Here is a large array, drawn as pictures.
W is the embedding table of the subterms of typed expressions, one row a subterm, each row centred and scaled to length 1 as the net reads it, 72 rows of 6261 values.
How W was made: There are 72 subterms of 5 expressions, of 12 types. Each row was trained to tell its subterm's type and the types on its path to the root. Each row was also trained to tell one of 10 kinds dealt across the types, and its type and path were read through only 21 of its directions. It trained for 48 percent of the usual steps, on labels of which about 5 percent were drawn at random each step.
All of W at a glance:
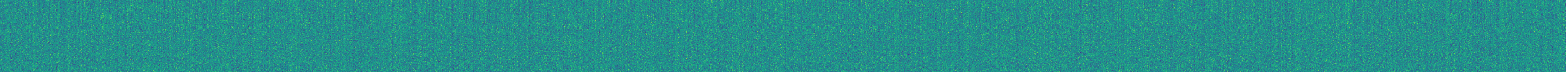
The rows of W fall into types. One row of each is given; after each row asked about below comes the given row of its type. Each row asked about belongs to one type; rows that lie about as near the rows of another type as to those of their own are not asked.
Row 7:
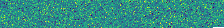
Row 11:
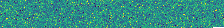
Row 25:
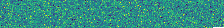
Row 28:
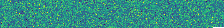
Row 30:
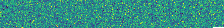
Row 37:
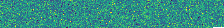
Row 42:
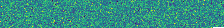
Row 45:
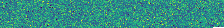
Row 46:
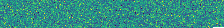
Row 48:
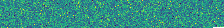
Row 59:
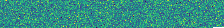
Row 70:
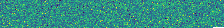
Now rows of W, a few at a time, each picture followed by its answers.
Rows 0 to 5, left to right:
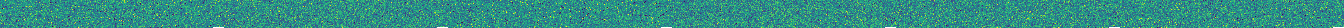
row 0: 59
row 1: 70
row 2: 37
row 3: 45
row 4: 59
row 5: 59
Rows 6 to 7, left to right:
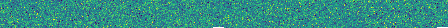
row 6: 37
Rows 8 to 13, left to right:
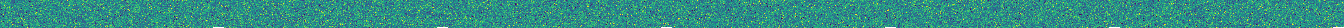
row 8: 28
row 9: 30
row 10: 59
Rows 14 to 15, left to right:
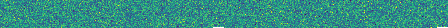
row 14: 42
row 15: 42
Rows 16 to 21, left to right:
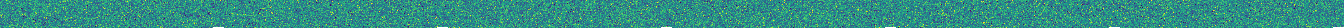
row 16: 70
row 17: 42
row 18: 42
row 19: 59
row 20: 11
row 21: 45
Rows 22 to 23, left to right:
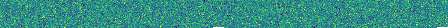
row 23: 7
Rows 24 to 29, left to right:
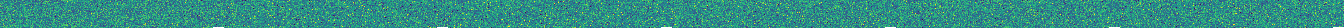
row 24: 42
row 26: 28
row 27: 28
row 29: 30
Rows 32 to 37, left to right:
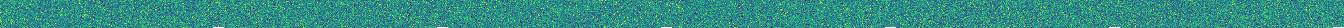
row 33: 25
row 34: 7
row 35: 37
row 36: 59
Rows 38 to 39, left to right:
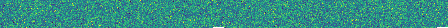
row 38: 70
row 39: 25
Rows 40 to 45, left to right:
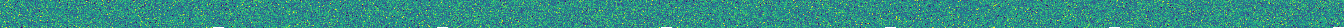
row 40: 11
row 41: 25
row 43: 25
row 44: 37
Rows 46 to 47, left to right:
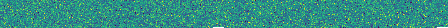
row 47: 28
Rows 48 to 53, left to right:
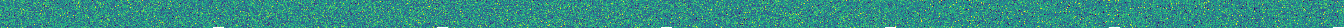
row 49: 42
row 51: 37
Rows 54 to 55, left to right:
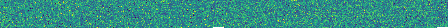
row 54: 28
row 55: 48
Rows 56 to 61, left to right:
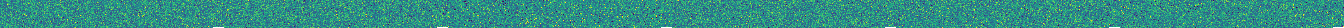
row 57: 70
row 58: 30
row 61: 25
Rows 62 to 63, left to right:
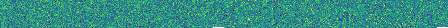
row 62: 28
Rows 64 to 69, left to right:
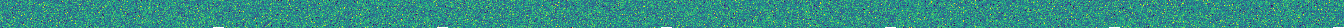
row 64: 37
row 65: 45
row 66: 11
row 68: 48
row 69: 25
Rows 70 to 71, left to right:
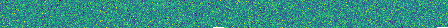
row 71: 45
